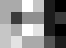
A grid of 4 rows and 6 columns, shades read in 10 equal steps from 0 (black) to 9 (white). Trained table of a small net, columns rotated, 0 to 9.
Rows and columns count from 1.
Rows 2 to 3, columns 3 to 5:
5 5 1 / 9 8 1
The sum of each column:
26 22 29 26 6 3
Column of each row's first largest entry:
3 1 3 2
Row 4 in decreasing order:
8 7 6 6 3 1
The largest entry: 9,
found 2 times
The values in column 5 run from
1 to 3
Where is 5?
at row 2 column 3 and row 2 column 4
